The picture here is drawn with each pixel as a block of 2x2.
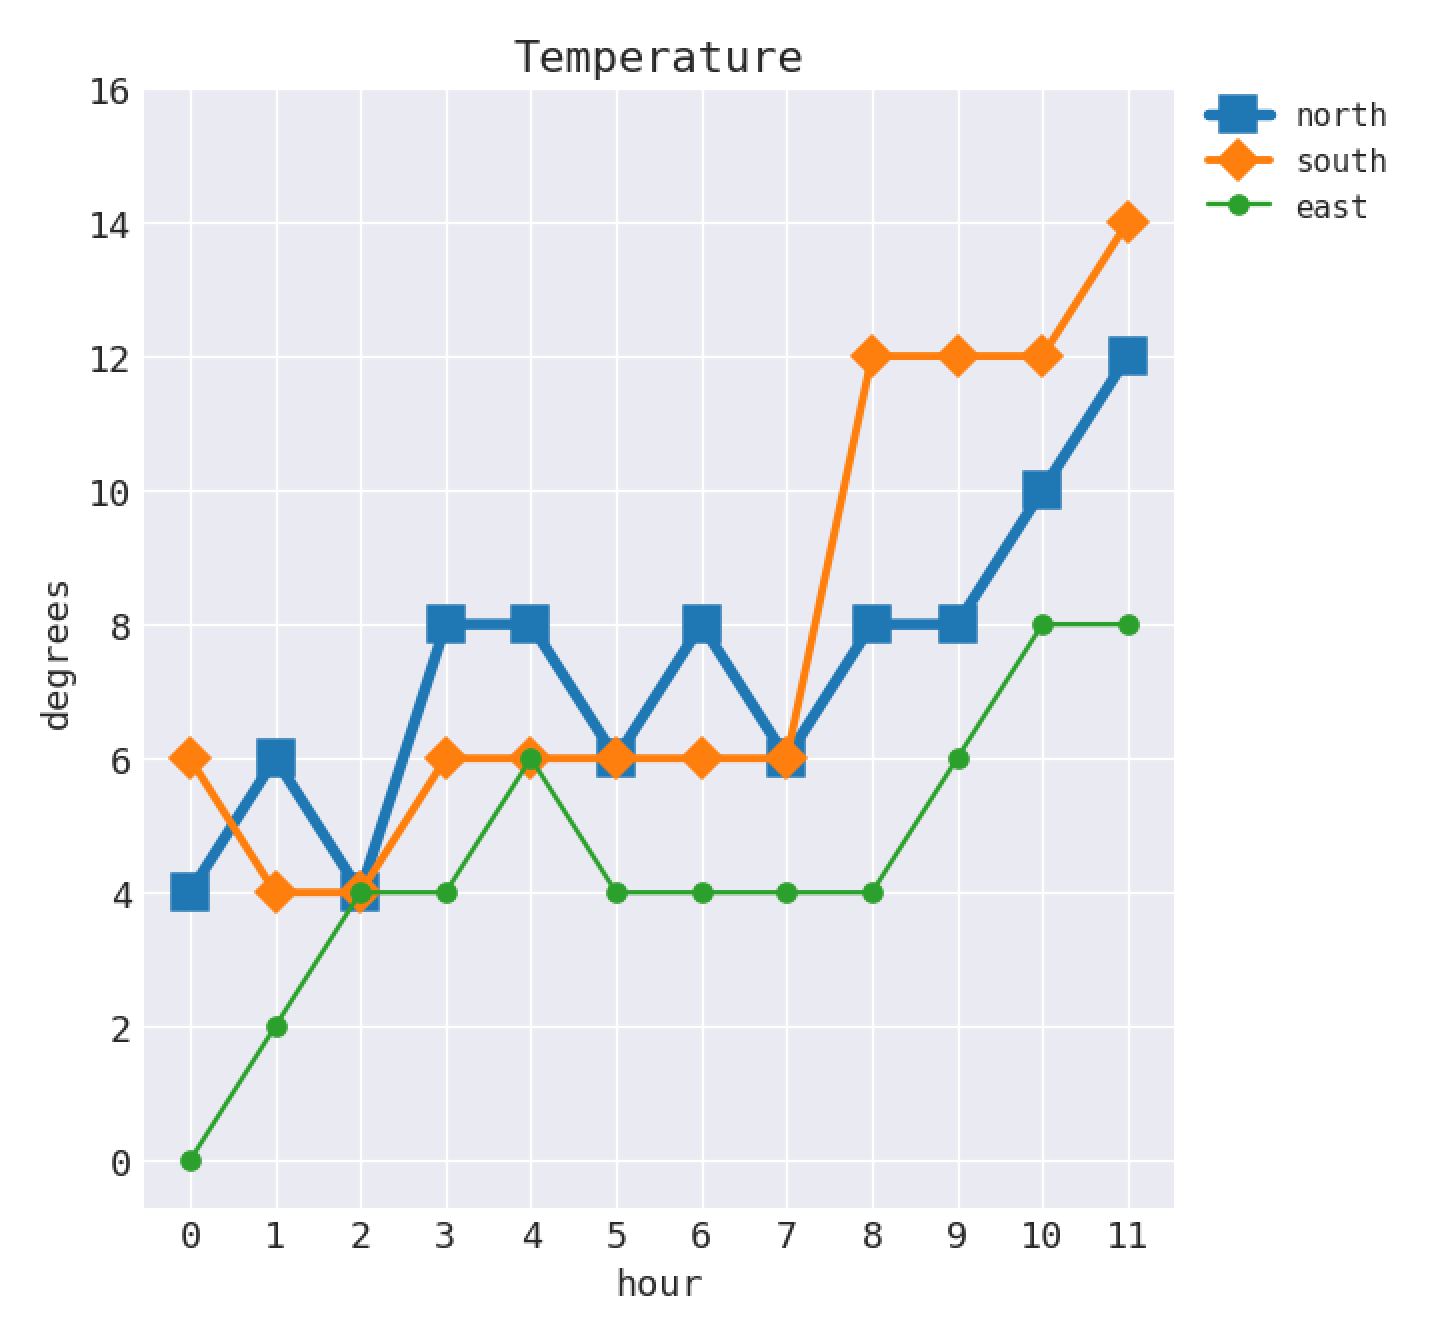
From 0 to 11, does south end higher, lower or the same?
higher
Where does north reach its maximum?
11
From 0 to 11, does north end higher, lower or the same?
higher
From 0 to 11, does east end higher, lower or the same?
higher
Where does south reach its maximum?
11
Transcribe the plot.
Title: Temperature
x-axis: hour, ticks 0 1 2 3 4 5 6 7 8 9 10 11
y-axis: degrees, ticks 0 2 4 6 8 10 12 14 16
Legend: north, south, east
Values:
north: 4 6 4 8 8 6 8 6 8 8 10 12
south: 6 4 4 6 6 6 6 6 12 12 12 14
east: 0 2 4 4 6 4 4 4 4 6 8 8
